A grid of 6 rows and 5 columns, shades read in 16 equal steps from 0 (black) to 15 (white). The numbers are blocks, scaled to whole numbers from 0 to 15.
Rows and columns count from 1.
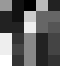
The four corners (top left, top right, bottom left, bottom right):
9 2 15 3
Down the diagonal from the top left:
9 1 14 2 4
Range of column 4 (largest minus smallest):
9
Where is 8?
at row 4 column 3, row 5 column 3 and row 6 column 3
